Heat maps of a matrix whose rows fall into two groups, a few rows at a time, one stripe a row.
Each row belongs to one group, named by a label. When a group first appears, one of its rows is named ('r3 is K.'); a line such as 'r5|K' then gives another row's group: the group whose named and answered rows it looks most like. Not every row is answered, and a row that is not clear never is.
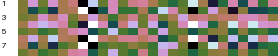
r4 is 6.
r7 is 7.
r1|6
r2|7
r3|6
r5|7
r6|6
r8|7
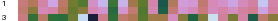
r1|6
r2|6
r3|7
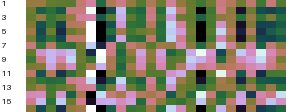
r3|7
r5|7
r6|7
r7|7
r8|6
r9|6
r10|6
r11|7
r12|7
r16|7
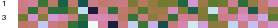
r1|6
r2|7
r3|6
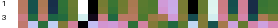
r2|7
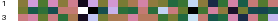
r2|7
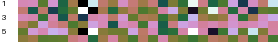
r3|6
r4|6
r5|6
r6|7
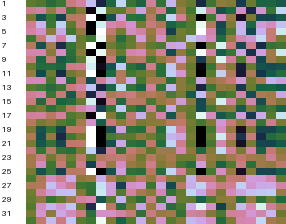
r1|7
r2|6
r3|7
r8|6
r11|7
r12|6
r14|6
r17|6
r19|7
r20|7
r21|7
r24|6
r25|7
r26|6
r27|6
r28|6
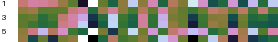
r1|6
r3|7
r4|7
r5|6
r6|7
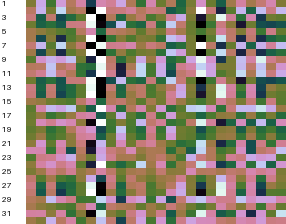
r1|6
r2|6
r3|7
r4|7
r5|7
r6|7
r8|7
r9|6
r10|6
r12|7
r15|7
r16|6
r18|6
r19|7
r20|7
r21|6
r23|6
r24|6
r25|6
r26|7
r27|7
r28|7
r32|6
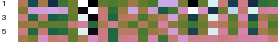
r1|7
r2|6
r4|7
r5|7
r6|6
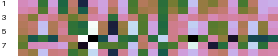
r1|6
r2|6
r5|6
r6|7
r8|6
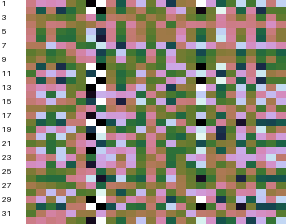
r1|6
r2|7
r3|7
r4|6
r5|7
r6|7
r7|6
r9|7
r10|7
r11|6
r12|7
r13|6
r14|6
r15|6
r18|7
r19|6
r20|6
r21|7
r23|6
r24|6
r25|7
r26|7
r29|6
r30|7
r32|6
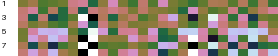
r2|6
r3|7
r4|7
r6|6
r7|7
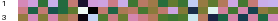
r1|6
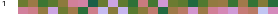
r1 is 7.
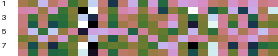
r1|6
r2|6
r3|7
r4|7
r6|6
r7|7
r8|7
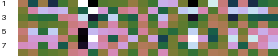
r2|6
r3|7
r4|7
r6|6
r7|6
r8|7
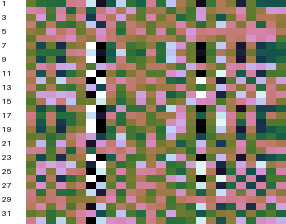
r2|6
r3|6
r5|6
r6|6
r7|7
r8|7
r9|7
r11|7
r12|6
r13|7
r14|6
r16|7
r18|7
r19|7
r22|6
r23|7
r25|6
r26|7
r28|7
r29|6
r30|6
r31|7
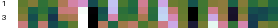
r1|7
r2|7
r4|7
